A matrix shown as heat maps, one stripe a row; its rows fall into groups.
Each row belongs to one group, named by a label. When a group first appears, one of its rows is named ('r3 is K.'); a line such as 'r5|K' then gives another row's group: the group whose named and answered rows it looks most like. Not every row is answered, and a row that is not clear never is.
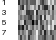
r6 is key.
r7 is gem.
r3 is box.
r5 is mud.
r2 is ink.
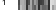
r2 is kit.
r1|kit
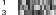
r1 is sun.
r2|gem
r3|mud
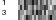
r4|sun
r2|key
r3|box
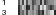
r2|sun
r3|key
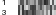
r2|gem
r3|mud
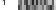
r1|box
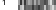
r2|mud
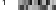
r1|kit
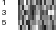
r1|box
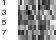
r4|box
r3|sun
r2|kit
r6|kit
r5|kit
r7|key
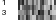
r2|mud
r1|key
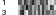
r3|ink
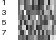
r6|box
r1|kit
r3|sun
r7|ink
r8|kit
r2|mud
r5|key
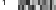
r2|gem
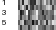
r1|gem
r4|ink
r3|ink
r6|ink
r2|box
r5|mud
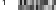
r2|box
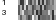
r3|box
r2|gem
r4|ink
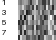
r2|box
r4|key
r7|key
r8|mud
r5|key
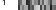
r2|gem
